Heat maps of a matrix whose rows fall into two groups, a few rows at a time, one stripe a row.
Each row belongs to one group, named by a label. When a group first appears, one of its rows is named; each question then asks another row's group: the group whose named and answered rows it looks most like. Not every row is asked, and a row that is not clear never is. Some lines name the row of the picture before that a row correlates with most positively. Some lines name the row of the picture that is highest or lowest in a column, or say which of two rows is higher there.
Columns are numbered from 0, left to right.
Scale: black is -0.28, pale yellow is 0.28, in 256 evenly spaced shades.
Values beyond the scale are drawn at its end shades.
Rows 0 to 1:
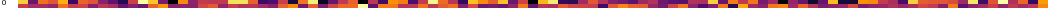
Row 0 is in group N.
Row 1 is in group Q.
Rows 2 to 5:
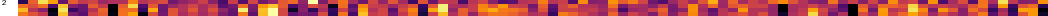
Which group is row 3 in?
N
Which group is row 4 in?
N
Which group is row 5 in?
N
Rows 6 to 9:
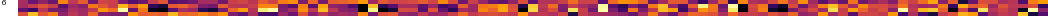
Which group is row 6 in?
Q
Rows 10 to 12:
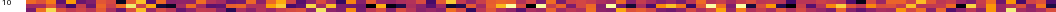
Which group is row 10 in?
N
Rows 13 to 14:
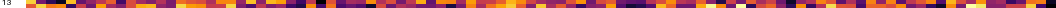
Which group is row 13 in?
N
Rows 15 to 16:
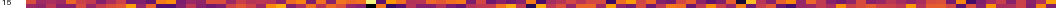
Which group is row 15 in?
Q
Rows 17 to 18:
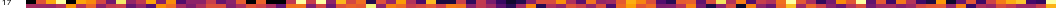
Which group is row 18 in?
Q
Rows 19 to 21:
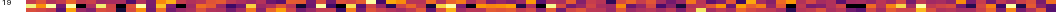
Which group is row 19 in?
Q
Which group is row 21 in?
N
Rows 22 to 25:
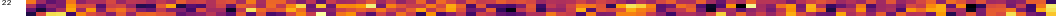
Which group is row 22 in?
N
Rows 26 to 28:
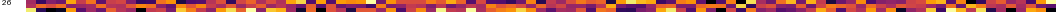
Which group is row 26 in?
Q
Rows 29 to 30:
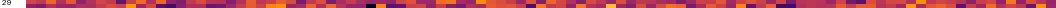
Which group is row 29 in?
N
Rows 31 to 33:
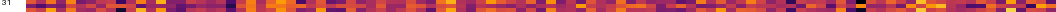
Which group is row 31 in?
N
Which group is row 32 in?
Q
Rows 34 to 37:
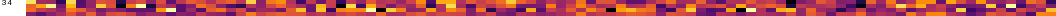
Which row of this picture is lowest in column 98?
36
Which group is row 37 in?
Q
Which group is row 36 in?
Q
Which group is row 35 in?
N
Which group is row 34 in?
N
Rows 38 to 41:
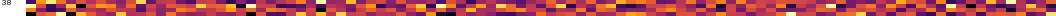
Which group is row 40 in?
N
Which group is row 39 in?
N
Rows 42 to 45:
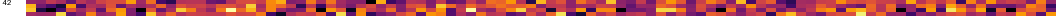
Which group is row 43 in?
N
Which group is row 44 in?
N
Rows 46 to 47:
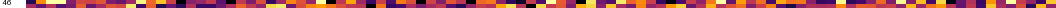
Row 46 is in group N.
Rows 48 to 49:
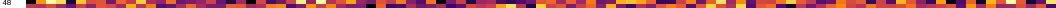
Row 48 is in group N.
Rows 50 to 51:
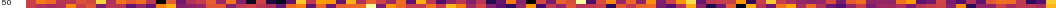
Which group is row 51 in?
Q
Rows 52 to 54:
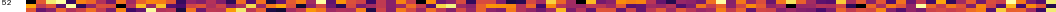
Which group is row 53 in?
N
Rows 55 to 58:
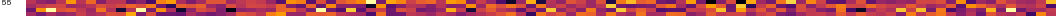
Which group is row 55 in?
Q
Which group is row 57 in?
N
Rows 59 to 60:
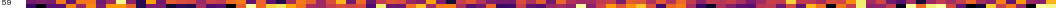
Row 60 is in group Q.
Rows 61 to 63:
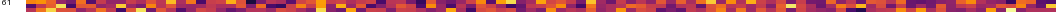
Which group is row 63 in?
N
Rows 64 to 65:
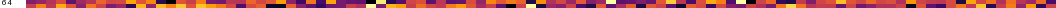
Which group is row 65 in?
Q
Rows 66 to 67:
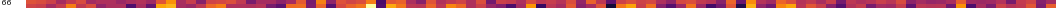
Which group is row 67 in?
Q
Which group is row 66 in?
Q
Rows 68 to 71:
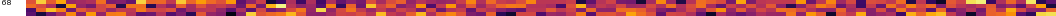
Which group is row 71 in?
Q
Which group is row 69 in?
N
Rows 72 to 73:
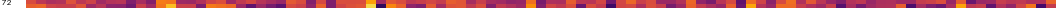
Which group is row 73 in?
Q
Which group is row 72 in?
Q
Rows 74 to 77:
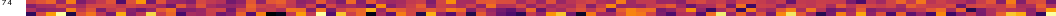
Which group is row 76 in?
Q
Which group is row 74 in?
N
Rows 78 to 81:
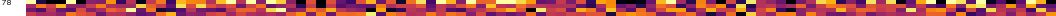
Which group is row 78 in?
N
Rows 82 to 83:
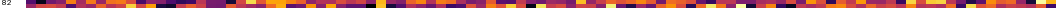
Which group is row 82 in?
Q
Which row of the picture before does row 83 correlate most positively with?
80
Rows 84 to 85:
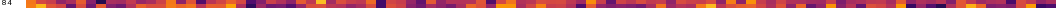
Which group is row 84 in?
Q
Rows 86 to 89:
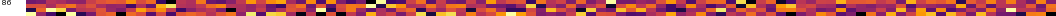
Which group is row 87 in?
Q
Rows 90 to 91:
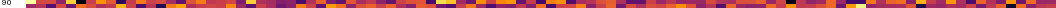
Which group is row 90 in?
N
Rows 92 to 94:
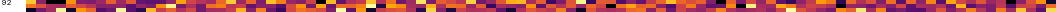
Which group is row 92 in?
N
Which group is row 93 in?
Q
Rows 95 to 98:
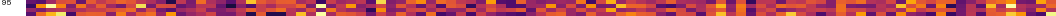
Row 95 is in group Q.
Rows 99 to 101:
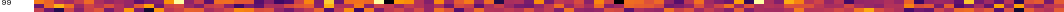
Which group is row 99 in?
Q
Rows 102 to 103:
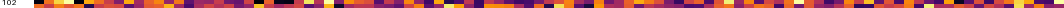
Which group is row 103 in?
N
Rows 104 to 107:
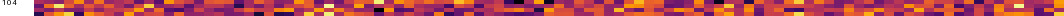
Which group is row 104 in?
Q
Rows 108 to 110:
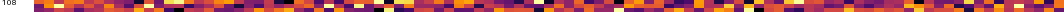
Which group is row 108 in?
Q
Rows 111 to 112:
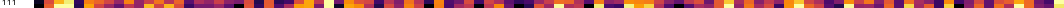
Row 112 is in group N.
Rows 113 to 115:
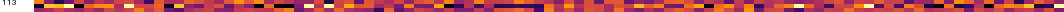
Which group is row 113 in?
N
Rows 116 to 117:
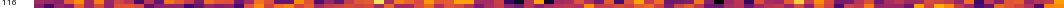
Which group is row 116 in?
Q
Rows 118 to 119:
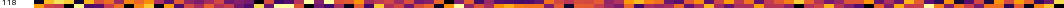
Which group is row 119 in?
N
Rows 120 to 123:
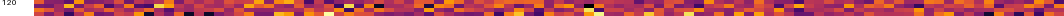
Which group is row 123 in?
Q
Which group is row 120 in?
N
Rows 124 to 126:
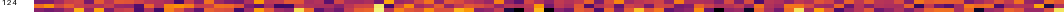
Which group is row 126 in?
Q
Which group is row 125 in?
Q
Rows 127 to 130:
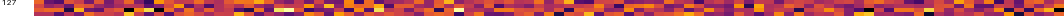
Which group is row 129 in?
N
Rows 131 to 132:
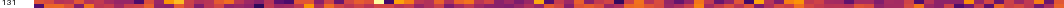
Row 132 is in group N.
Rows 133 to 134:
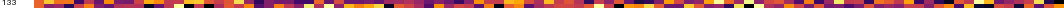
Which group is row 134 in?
Q
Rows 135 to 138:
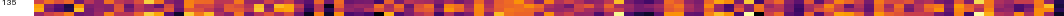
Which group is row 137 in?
N
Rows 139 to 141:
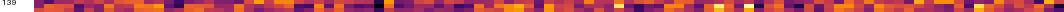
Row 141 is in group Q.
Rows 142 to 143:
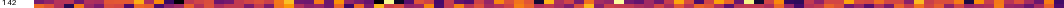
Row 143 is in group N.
